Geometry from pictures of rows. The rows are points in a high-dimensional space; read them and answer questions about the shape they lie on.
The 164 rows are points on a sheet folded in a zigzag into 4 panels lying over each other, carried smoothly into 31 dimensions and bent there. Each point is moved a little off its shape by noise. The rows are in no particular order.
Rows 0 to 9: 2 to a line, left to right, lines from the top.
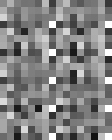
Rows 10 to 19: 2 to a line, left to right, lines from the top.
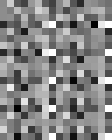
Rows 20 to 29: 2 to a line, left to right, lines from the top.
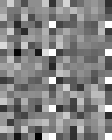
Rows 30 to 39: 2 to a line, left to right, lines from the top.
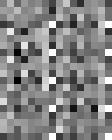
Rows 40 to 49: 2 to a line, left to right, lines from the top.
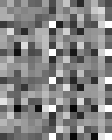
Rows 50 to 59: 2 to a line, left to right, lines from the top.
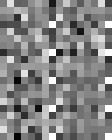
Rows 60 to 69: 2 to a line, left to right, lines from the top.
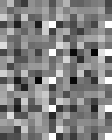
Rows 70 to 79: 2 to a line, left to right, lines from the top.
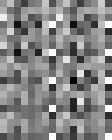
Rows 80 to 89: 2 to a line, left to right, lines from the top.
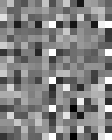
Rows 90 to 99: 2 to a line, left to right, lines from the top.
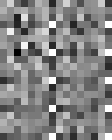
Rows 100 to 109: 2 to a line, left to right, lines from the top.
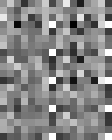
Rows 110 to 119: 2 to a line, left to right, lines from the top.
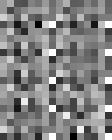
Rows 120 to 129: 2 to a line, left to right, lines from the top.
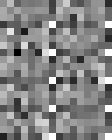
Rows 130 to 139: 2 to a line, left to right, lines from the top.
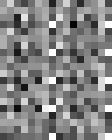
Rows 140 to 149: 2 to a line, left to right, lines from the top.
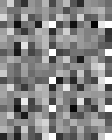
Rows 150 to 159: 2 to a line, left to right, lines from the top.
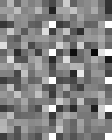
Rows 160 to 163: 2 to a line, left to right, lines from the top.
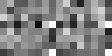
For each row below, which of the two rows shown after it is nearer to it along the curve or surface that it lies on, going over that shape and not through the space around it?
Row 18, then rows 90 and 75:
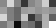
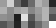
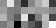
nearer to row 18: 75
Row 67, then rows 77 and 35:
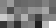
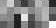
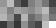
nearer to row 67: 35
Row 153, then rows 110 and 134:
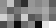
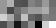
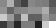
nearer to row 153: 134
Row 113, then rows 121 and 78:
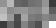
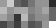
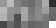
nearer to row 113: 78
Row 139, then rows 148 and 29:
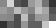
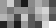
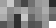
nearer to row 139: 148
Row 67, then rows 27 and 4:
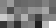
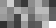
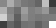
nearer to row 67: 4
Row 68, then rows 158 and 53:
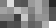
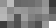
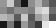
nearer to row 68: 53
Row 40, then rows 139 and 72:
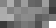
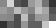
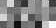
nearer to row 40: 72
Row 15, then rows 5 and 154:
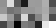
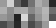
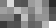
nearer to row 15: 5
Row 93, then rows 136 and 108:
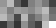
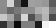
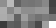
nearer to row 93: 136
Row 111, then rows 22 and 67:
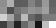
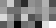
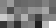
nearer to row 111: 67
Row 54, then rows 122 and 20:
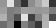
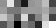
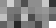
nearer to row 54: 122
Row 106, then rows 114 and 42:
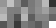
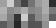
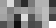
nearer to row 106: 114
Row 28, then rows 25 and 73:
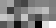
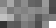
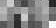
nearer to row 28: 25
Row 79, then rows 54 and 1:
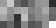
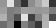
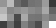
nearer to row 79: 54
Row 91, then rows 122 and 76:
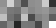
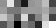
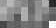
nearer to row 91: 76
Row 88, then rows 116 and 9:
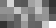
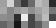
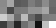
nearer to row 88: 116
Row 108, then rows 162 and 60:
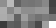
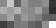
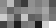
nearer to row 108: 162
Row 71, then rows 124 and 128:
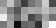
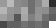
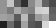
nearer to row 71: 124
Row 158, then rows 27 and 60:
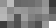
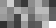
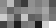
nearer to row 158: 60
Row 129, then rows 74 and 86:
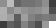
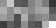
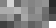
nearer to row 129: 86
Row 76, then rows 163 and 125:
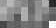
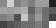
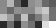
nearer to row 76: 163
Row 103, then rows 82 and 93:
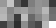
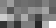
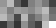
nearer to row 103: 93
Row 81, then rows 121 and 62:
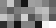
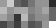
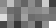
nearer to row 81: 121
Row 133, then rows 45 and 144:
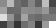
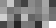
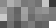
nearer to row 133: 144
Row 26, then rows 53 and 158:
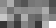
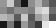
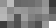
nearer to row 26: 158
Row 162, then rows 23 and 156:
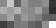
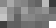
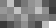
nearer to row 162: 156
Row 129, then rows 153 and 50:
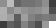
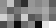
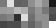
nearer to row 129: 153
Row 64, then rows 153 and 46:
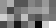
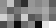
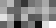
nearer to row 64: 46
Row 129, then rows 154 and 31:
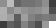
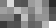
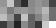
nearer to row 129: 31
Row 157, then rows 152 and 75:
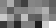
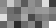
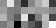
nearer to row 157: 152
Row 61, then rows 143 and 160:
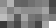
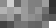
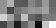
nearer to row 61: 143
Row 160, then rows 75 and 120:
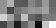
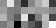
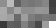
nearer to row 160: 120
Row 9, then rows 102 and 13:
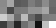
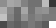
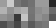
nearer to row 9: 102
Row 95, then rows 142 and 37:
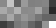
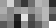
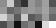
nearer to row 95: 37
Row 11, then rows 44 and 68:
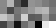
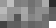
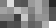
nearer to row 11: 44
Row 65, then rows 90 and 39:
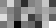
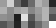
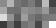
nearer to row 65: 39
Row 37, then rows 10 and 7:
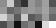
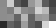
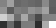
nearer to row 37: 7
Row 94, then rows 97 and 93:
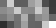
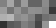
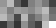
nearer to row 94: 93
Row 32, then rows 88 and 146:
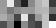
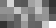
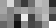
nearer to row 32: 146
